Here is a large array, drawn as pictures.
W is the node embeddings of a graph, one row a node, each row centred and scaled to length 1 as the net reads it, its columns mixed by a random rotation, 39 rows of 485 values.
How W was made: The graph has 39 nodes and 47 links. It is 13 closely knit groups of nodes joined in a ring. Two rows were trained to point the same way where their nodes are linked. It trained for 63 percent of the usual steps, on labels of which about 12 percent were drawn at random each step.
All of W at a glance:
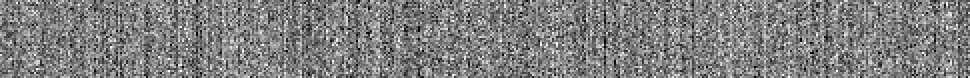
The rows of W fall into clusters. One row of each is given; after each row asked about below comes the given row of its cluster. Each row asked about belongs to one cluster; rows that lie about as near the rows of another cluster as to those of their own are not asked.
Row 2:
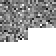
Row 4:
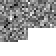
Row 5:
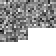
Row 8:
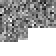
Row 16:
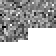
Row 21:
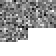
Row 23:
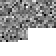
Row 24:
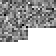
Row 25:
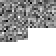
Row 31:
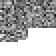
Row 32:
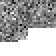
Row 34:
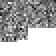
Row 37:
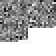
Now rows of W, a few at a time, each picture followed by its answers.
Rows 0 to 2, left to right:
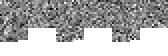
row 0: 16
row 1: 34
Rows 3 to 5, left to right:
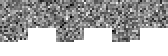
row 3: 31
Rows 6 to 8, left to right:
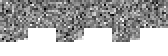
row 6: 25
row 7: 32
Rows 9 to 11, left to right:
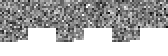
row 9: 5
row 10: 8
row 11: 24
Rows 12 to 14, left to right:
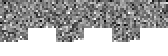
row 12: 2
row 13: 34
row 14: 37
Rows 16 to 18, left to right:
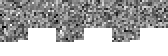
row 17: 16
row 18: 24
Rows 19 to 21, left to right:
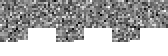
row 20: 23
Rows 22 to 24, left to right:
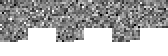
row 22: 4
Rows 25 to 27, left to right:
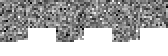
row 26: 32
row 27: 25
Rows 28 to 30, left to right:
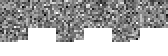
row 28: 5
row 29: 8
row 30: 31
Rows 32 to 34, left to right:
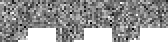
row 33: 21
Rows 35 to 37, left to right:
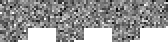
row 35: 4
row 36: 2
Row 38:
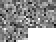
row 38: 21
